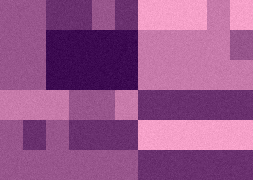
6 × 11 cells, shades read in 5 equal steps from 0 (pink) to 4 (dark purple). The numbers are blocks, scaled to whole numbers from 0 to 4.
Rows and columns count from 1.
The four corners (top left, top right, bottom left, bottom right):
2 0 2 3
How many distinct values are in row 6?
2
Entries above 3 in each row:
0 4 4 0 0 0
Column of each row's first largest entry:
3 3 3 7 2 7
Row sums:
16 26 25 23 16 27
